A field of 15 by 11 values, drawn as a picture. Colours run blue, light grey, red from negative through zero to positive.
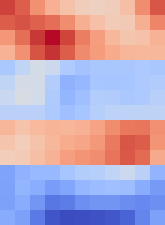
The ninth with the highest average is the top left. On average the colour sits 50% of the way up the scale. Values rise toward the top. Stripes running across repeat 2 times from top to bottom.
